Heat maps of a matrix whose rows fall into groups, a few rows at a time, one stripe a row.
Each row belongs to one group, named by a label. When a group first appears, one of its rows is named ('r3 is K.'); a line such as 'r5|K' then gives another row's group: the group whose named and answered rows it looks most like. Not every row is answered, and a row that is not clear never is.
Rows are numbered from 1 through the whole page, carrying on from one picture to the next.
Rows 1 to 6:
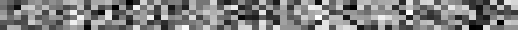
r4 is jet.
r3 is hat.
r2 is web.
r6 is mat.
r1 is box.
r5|box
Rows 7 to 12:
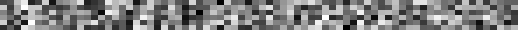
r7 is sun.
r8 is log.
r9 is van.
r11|van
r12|web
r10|log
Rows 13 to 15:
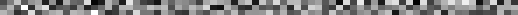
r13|hat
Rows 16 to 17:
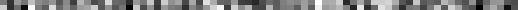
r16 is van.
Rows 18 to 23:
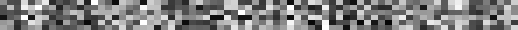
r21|web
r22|log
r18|web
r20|box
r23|log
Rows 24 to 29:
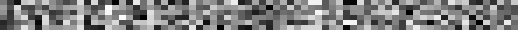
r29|sun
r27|sun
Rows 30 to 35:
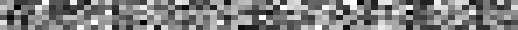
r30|mat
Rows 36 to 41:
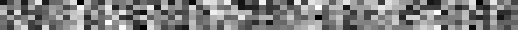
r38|sun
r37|jet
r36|hat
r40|sun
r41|sun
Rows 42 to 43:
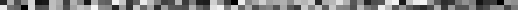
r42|box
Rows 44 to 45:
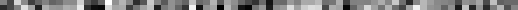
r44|sun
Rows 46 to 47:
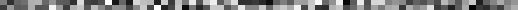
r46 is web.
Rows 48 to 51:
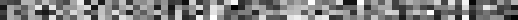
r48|web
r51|hat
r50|box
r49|hat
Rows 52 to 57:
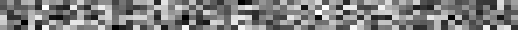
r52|jet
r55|log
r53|mat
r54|van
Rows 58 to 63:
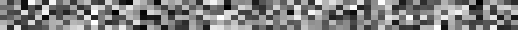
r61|hat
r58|van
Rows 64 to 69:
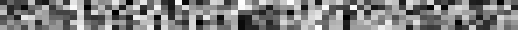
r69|jet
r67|web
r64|box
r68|jet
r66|web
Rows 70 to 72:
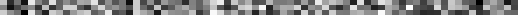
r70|van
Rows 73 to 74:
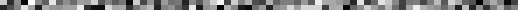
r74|sun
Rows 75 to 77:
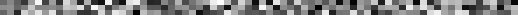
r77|log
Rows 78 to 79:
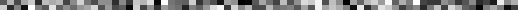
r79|van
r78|jet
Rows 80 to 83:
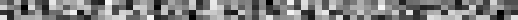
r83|log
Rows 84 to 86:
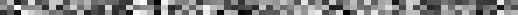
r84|jet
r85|hat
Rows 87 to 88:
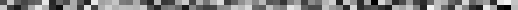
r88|log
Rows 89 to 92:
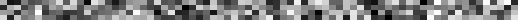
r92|log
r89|mat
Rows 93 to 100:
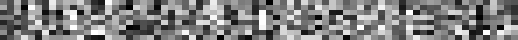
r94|van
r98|box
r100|sun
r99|mat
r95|hat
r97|hat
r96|box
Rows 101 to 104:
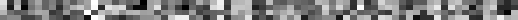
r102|van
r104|mat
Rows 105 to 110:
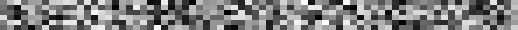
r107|box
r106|web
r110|mat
